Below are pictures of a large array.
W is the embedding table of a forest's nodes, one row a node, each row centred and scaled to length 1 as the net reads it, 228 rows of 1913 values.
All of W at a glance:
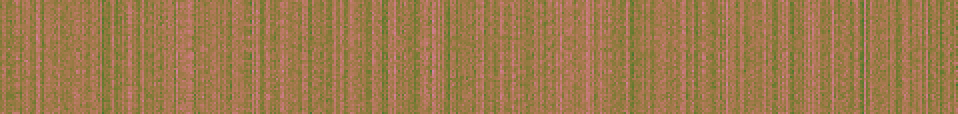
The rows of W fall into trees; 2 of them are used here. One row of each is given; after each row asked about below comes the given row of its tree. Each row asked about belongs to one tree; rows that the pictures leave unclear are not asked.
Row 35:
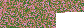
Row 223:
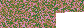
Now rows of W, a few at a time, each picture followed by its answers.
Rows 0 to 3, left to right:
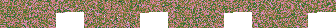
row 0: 35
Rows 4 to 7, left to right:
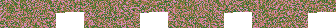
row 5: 35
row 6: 35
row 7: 35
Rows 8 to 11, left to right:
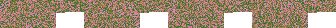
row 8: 35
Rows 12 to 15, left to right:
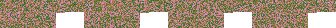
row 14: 35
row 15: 223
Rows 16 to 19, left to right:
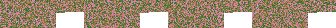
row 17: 223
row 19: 35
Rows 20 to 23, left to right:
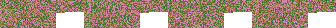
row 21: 35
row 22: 223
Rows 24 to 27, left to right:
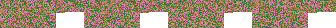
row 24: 35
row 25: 35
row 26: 35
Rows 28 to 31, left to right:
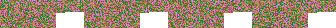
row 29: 223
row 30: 223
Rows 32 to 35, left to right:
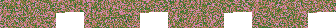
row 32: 35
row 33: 35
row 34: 223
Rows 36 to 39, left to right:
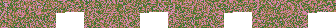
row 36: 35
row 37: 223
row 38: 35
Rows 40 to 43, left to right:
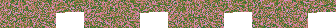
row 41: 35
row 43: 35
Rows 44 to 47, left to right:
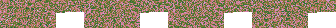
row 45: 35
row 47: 223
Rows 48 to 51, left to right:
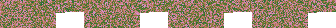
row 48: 223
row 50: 223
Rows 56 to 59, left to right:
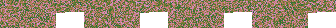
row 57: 35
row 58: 35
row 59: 223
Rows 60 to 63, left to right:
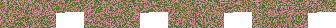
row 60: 35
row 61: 35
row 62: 35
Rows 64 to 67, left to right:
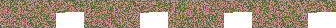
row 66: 35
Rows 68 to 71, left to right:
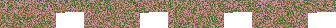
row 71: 223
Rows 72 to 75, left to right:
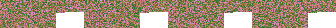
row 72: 223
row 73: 223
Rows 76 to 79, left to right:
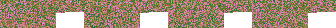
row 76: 223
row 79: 223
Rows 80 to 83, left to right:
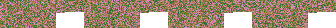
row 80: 35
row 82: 223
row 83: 35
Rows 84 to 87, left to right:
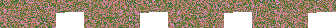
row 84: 35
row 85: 35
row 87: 223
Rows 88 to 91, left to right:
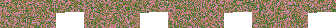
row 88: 35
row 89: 223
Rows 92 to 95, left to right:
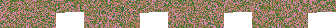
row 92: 35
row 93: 223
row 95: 35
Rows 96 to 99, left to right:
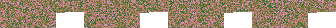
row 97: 223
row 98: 223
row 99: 223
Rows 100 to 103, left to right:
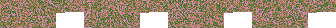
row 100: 223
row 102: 223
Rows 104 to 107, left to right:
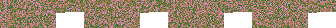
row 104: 35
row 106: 35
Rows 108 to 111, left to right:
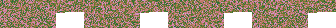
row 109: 35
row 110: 35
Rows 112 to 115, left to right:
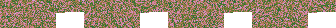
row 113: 35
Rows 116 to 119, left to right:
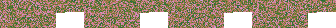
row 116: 35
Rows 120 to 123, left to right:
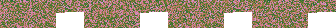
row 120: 223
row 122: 223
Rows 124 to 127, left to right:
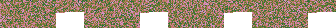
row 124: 223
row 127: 35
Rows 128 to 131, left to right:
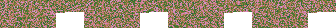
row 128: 35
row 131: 35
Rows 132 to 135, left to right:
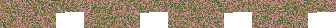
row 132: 223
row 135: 223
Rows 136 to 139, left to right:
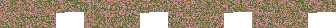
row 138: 223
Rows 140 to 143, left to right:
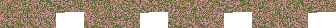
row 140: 35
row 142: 35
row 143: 35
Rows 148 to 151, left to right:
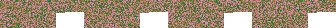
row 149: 223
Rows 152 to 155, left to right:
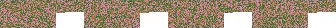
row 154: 35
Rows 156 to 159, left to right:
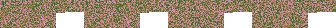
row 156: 223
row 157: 223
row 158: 35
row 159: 35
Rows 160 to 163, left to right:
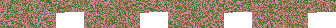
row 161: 223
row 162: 35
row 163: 223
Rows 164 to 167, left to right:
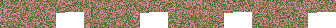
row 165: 35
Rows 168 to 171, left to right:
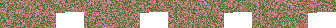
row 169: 223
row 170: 35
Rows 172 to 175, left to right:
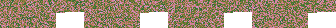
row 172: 35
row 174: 35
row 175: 223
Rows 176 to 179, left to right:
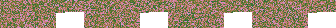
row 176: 223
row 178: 35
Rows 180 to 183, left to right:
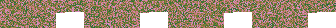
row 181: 35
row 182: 223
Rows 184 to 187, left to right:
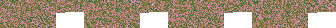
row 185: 223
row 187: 223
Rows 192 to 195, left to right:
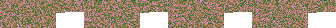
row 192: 223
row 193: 35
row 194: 35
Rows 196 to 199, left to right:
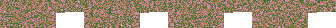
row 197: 35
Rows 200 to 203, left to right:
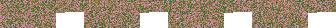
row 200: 223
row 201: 35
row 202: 223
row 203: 35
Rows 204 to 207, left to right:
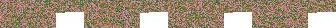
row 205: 223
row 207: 35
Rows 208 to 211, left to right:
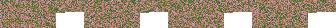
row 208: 223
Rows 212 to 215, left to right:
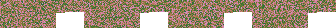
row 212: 223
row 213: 35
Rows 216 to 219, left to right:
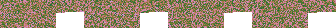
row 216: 223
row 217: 35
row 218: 223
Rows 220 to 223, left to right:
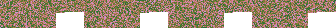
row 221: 223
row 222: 35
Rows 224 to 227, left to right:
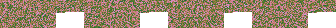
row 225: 35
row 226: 35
